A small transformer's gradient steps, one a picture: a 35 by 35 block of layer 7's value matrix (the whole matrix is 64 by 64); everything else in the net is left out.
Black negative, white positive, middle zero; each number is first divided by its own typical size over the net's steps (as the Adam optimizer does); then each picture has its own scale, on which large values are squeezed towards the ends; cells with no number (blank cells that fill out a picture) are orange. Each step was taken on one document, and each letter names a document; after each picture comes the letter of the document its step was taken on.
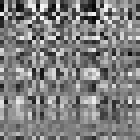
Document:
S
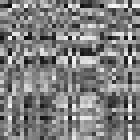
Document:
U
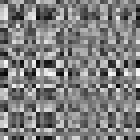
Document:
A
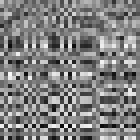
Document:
U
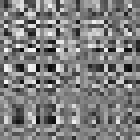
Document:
A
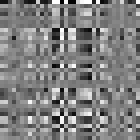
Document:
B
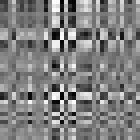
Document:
B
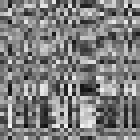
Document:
U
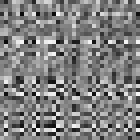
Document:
A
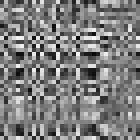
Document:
S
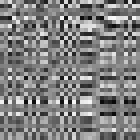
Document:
U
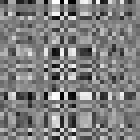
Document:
B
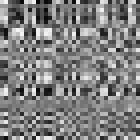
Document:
A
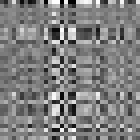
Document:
B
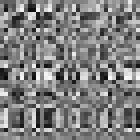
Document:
A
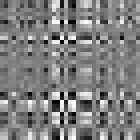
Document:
B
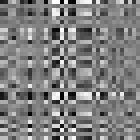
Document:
B
